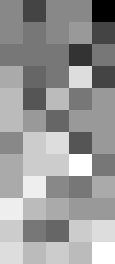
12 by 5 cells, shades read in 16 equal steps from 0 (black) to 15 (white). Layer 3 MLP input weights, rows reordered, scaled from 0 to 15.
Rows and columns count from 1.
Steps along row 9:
up down down up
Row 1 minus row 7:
0 -8 -5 3 -9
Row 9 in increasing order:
7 8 10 10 14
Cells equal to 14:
2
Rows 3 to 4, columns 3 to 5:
7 3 7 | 7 13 4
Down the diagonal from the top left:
8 7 7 13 9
